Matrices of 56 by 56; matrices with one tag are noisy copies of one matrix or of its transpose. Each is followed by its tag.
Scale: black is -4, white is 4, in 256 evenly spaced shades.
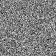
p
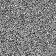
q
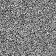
q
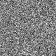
p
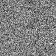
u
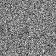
u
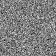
p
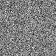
q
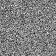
q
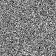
p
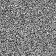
q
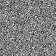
q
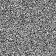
q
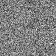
u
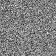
q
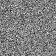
q
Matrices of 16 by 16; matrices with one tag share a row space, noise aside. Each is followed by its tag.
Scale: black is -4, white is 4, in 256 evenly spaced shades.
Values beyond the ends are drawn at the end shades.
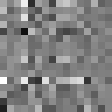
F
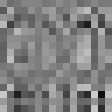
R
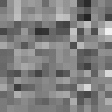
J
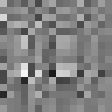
F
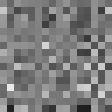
R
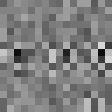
R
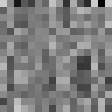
R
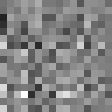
F
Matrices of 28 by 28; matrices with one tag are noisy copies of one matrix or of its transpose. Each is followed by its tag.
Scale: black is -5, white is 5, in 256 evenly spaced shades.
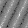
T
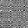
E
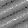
T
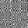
E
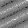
T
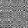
E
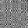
E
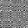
E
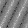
T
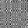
E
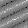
T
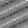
T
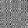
E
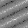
T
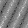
T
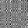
E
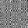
E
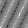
T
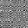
E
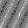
T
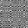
E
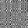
E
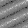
T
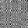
E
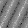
T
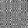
E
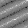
T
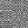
E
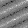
T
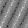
T
